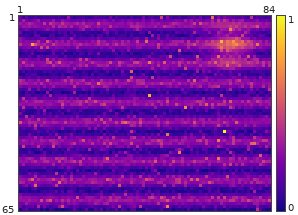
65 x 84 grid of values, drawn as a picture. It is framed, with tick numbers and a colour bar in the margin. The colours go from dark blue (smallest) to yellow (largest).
Ninth with the highest average: top right. Bumps: one, in the top right. Average level on the scale: 20%. Stripes: horizontal, repeating 10 times.
